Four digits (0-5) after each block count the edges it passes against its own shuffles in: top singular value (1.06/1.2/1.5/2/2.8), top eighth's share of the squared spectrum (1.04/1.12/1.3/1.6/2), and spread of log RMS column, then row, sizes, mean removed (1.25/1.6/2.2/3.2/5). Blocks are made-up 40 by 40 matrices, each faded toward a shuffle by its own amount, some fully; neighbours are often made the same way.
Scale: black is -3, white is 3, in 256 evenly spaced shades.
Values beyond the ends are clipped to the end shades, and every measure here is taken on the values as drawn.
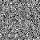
3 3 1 1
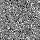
0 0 0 0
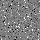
0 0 0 0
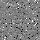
1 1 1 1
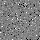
0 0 0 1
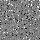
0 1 0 1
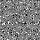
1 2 0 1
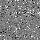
1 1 0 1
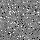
0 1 0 0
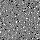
0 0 0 0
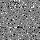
1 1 0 1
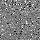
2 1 0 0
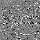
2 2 0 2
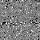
2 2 0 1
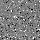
0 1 0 1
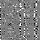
4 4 3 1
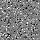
2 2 1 0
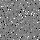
0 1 0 1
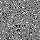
2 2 0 0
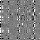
4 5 3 1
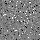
0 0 0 0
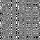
4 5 3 2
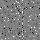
2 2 0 0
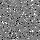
1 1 0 0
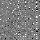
3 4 2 0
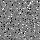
0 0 0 0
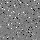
0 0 0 0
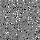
1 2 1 0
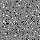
1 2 0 1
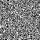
0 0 0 0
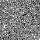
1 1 0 0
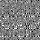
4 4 1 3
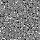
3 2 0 1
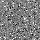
1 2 0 0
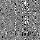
3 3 3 0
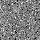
1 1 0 0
